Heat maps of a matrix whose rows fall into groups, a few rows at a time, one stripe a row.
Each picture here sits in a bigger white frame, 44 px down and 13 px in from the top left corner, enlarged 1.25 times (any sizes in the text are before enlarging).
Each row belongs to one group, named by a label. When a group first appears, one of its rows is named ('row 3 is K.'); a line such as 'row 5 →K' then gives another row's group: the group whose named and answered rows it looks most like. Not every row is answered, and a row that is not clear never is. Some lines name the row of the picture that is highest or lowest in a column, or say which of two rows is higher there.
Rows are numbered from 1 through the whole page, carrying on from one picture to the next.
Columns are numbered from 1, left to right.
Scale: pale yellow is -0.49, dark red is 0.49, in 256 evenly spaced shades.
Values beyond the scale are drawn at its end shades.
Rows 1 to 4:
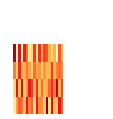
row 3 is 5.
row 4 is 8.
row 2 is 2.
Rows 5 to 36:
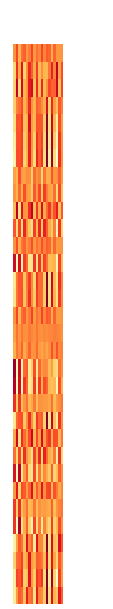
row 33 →8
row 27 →5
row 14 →5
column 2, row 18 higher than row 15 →Yes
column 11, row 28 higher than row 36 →Yes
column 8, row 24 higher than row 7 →No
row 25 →2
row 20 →5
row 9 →8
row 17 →2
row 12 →2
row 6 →5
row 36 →8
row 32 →2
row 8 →8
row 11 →8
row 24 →2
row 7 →5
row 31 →2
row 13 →2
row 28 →2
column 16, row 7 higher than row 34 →No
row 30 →5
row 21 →5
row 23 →2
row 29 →2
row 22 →5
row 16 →5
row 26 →8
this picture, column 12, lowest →32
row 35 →8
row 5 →5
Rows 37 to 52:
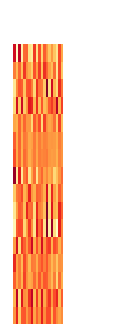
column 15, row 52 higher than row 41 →Yes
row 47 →8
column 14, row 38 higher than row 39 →No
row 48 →5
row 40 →5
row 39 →8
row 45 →8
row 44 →2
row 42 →2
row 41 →2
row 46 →8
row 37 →2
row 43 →2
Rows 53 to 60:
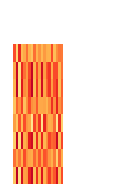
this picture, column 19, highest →57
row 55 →5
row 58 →5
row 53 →2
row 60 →5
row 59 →2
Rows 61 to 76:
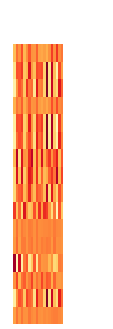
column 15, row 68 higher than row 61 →Yes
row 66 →8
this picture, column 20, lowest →70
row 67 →5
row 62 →8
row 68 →5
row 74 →5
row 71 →5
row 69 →8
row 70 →2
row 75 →8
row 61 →5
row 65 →8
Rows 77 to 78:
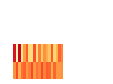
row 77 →2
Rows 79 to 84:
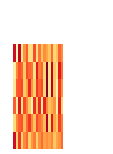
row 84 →2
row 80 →8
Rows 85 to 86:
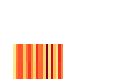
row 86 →8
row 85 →8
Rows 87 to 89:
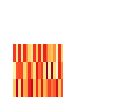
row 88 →8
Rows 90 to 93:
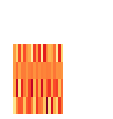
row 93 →8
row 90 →2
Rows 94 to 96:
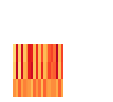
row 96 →2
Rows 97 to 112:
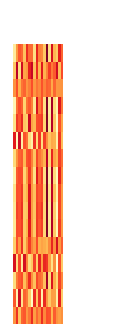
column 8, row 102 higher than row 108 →No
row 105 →8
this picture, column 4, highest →98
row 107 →8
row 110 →8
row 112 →5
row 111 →2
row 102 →2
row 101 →8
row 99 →5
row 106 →8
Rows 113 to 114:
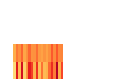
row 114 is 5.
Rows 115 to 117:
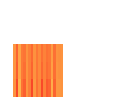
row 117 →5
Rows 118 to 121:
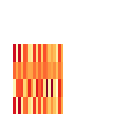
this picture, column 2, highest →120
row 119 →2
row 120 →8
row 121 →2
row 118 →2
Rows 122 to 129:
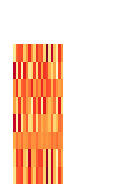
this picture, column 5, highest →123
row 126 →2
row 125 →2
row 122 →8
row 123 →2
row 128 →8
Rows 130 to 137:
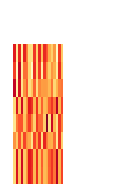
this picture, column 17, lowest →132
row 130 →2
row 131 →2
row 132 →2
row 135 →2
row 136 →5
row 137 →5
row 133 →5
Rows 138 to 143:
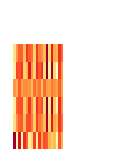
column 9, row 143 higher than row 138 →Yes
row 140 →2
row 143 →2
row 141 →8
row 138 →8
